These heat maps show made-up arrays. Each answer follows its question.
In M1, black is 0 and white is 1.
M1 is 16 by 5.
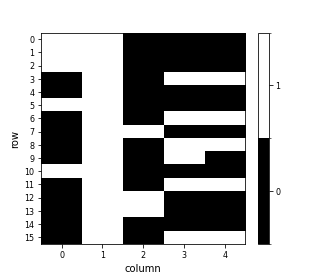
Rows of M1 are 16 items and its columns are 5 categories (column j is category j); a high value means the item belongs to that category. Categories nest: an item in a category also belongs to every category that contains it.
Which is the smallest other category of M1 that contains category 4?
3
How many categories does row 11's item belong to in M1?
3
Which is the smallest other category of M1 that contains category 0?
1
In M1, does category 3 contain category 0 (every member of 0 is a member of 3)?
no
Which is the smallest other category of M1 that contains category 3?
1
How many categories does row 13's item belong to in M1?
2
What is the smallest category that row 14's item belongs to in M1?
1
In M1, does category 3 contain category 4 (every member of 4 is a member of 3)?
yes
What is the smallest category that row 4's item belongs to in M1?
1
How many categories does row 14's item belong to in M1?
1
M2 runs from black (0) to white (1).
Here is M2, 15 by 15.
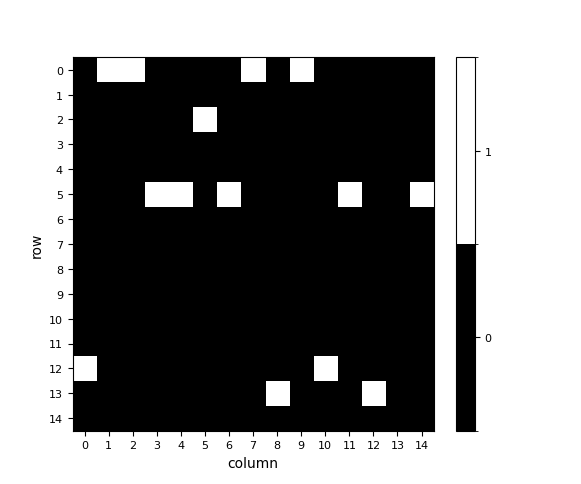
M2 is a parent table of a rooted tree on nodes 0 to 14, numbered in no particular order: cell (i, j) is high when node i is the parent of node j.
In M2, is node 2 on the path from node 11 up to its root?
yes
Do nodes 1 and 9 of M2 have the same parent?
yes
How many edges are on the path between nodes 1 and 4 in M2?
4
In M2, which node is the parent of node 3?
5
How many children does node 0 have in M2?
4
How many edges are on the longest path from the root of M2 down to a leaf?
5
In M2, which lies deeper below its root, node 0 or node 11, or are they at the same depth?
node 11
